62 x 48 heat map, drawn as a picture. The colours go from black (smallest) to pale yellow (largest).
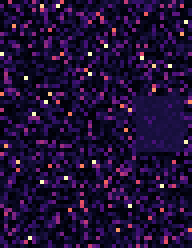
Grain: fine. Histogram: skewed, a long tail of high values. Slope: none. Calmest part: middle right. Average level on the scale: 10%. Seam: none. Odd patch: calmer, in the middle right.
